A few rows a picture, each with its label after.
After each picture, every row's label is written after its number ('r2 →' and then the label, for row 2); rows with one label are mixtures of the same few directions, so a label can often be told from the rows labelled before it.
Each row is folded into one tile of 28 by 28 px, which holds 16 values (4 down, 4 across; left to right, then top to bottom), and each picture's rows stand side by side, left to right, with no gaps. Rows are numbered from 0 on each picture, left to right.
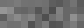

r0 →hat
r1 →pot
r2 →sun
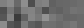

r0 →sun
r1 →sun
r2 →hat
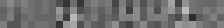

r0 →sun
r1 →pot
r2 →sun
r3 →sun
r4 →pot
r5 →pot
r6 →pot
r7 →pot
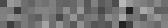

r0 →sun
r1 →hat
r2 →pot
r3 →pot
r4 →sun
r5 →hat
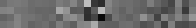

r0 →hat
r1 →pot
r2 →hat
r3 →sun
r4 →pot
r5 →pot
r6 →pot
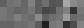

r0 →sun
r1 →hat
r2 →sun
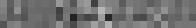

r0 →pot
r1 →hat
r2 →sun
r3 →pot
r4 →pot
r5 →pot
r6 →pot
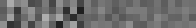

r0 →sun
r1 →sun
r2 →pot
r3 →pot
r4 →hat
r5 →sun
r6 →pot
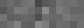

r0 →hat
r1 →sun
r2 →hat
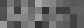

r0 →pot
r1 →sun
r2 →hat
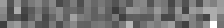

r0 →pot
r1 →sun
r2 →sun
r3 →pot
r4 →hat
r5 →pot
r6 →pot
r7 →hat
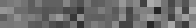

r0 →hat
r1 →pot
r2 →pot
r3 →sun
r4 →sun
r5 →sun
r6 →pot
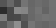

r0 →hat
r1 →pot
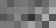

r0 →pot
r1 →pot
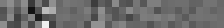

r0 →sun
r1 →hat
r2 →sun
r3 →sun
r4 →sun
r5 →sun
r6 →pot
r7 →sun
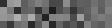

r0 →sun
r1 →pot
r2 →pot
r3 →pot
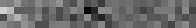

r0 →hat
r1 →sun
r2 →sun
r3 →hat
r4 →pot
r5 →hat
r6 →pot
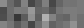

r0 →sun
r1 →sun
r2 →hat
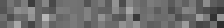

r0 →hat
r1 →sun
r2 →hat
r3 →sun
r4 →pot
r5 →sun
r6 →hat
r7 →pot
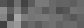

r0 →sun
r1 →sun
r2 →hat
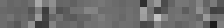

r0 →hat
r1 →sun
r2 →hat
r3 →hat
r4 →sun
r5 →sun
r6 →sun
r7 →hat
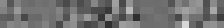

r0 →pot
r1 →hat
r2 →sun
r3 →pot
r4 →pot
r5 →hat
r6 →hat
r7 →pot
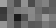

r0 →sun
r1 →sun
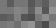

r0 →pot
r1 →pot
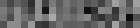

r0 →sun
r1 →pot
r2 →pot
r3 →hat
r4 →sun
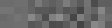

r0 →hat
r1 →pot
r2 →pot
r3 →sun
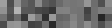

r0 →pot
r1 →pot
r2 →hat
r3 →sun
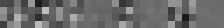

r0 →sun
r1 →sun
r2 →sun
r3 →hat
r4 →sun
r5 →pot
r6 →sun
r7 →hat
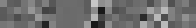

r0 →sun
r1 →hat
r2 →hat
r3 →sun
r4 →hat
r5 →pot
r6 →sun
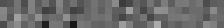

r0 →sun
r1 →hat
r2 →hat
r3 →pot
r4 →sun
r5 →hat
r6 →sun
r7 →sun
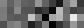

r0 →pot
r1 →pot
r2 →sun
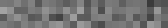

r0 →hat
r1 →pot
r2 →pot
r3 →pot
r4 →pot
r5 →sun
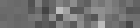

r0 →sun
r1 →pot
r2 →hat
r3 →hat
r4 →hat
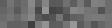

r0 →pot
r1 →pot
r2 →hat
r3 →sun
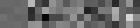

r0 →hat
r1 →sun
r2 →pot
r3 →hat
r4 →sun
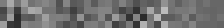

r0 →sun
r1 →hat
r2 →pot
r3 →pot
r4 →pot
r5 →pot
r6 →pot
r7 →pot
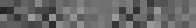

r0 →hat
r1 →pot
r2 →pot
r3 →hat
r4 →pot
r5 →sun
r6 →pot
